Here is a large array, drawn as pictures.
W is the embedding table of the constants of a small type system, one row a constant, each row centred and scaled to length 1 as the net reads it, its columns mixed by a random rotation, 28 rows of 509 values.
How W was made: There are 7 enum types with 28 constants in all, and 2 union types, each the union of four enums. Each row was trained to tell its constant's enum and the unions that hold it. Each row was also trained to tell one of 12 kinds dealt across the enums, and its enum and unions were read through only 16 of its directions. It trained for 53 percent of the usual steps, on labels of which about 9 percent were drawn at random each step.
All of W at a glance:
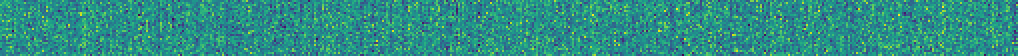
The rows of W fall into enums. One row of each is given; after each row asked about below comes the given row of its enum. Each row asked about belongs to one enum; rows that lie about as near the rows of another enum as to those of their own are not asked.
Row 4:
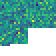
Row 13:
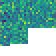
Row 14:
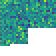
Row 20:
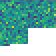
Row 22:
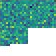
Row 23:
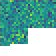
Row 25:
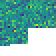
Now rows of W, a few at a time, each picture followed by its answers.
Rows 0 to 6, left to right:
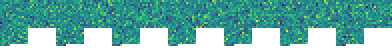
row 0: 25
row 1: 22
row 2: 23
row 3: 23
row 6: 22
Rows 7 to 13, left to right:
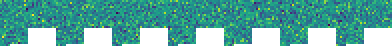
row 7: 22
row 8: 25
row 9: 23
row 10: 23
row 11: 13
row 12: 13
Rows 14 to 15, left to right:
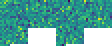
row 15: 13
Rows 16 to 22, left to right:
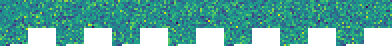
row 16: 22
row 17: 14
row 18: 4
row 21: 14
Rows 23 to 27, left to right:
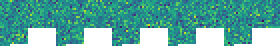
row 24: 25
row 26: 20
